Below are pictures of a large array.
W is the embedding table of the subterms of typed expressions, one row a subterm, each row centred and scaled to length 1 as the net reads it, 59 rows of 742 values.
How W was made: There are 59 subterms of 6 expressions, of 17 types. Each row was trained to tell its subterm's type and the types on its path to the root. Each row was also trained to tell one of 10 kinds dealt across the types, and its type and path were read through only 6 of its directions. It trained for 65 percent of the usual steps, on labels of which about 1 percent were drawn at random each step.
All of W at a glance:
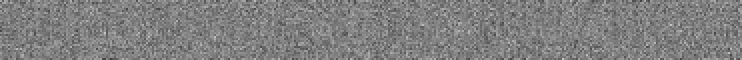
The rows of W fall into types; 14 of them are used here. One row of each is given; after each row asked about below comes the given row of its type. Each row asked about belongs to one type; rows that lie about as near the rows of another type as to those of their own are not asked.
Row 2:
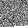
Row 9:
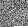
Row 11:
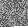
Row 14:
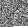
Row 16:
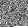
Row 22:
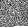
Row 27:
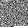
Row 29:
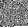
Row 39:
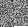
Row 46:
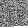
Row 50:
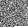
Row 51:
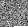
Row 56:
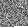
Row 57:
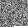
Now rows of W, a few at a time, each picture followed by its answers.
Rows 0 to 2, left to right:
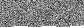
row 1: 46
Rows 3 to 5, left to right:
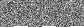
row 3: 27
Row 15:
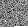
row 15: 56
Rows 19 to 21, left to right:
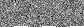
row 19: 27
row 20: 39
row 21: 11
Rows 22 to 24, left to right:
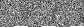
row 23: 39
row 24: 39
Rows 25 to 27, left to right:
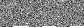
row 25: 14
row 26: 56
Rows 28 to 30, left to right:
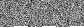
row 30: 51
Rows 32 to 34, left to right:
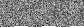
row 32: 56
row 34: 39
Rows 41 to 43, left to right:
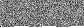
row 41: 56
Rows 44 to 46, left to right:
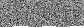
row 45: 27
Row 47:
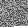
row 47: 46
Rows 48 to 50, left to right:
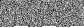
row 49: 29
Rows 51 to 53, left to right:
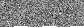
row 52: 46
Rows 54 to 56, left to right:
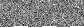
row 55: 29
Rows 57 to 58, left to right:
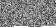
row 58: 14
